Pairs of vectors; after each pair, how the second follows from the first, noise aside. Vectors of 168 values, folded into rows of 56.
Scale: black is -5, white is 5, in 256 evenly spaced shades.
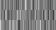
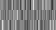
wrapped around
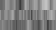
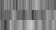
wrapped around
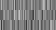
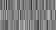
wrapped around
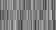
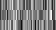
scaled up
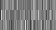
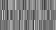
wrapped around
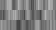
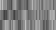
wrapped around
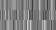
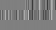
partly zeroed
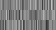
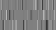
partly zeroed
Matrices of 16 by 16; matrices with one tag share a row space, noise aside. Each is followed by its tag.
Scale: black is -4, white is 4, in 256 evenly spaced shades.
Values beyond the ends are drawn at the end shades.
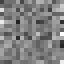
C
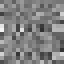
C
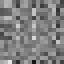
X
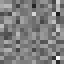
X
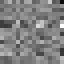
C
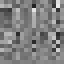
X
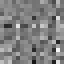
X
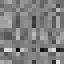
X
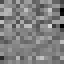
C
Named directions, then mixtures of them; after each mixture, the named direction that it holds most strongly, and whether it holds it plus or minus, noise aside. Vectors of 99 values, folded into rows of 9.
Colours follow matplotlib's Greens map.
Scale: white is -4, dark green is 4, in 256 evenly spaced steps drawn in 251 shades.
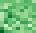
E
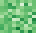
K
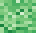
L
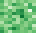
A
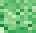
L, plus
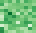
L, minus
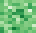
A, plus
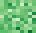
K, plus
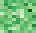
A, minus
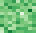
L, plus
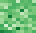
E, plus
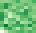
E, minus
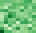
E, plus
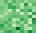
K, plus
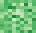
K, plus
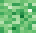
A, plus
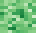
A, plus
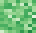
K, plus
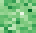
A, minus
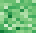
E, plus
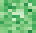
A, minus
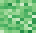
K, plus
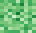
K, minus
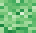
L, plus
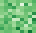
K, plus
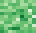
A, plus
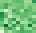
E, minus
